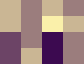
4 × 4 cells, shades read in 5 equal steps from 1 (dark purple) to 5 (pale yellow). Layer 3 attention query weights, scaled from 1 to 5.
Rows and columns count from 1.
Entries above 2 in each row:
4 4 2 2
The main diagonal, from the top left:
4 3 1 3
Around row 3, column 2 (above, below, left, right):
3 4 2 1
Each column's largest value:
4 4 5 4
